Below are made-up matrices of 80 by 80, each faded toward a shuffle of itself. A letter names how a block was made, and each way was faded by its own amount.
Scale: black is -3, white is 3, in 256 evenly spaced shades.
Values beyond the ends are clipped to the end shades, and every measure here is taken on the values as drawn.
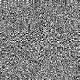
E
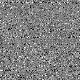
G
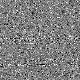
G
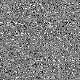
G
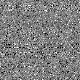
G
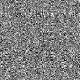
E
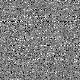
G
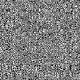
E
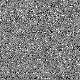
G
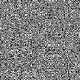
E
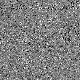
G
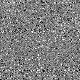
G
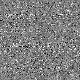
G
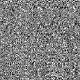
E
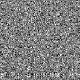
E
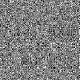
E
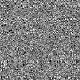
E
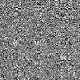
E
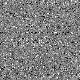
G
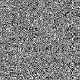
E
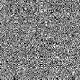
E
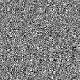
E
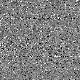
G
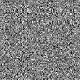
E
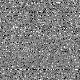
G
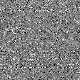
G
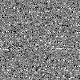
G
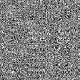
E
